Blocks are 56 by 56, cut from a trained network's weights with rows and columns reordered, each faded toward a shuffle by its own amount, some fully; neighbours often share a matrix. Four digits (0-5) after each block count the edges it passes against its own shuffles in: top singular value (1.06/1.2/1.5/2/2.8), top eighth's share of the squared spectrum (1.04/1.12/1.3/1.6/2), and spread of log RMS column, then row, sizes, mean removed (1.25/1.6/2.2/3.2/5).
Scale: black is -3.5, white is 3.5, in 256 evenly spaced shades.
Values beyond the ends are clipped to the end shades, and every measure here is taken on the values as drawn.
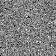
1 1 0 0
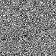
3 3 1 2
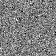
0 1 0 0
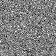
0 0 0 0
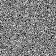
2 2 0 0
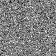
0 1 0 0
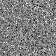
0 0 0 0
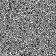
1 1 0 0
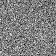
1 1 0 0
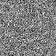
2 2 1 0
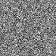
2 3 1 1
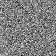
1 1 0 0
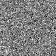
1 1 0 0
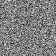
0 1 0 0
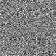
3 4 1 2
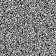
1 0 0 0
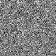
2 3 1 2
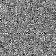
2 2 0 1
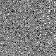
2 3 2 1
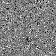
1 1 0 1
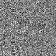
3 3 1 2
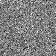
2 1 0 0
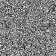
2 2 0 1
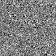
2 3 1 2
